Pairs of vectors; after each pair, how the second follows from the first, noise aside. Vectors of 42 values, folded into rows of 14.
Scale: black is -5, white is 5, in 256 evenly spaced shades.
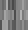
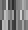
scaled up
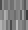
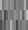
negated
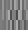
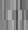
sign-scrambled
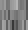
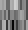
scaled up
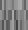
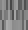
reversed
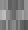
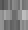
reversed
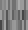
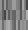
reversed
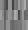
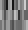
scaled up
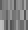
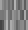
negated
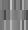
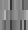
negated
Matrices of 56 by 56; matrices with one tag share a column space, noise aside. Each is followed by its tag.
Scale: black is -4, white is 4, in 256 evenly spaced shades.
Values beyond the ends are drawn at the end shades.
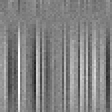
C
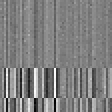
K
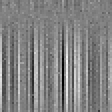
C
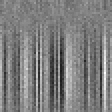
C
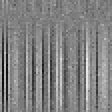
C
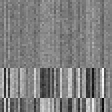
K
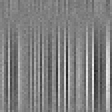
C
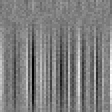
C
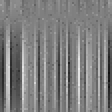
C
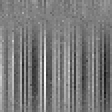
C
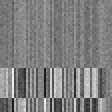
K
